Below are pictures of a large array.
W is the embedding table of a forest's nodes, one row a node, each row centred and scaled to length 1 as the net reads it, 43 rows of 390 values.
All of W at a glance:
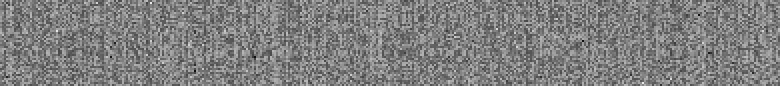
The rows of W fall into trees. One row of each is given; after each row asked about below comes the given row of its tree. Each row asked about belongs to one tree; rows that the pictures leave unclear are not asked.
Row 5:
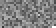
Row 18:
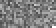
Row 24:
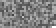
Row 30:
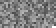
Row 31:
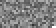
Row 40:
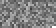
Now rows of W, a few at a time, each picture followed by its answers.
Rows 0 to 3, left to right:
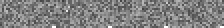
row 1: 18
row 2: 40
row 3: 5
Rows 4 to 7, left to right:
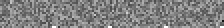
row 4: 31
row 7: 5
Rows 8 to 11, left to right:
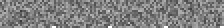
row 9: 31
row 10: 5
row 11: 31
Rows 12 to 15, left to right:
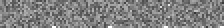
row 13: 31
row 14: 5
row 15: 5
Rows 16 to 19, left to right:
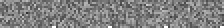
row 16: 24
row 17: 40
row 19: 40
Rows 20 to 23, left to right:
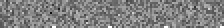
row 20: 18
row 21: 40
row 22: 31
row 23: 30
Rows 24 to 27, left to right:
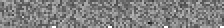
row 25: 40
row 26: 40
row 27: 40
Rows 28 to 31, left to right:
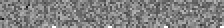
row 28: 30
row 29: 5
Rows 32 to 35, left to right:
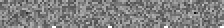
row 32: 5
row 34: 31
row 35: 24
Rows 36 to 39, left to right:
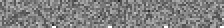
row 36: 5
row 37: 40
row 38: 18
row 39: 31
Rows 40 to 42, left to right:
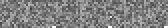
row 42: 31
